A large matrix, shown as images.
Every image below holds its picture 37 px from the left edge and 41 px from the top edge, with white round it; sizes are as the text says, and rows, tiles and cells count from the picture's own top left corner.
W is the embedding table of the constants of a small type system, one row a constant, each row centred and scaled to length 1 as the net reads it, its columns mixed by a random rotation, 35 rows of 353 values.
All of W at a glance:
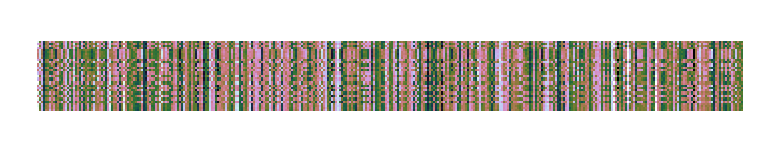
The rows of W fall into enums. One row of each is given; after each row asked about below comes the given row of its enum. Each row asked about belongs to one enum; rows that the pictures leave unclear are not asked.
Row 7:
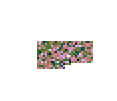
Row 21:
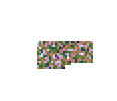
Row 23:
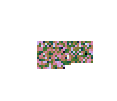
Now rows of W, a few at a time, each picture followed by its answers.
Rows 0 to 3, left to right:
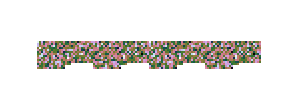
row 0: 21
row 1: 23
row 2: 21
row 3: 23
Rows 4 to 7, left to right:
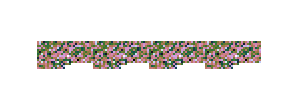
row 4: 7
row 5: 7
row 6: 7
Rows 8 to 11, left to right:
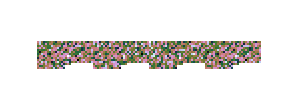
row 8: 7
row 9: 23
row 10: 21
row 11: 7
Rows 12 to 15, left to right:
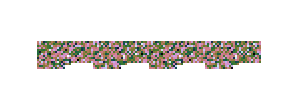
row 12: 7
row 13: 23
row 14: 7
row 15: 23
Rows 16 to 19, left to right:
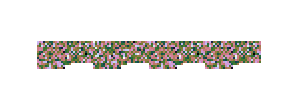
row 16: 23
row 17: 21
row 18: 23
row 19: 23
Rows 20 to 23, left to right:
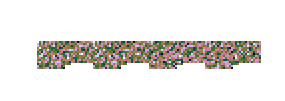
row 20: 21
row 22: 7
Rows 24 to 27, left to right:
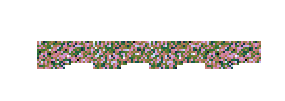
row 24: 7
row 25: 21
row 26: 21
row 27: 7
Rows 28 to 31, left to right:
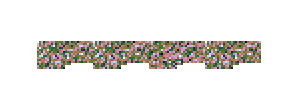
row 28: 21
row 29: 21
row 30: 7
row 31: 21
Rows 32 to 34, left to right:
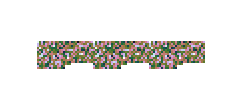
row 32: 21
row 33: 21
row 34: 21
